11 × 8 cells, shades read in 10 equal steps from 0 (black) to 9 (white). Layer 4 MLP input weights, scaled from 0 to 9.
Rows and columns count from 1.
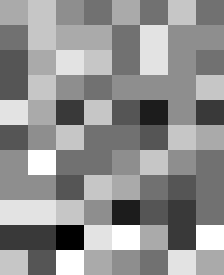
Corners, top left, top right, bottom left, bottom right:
6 4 7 6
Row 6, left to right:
3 5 7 4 4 3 7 6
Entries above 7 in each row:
0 1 2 0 1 0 1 0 2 3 2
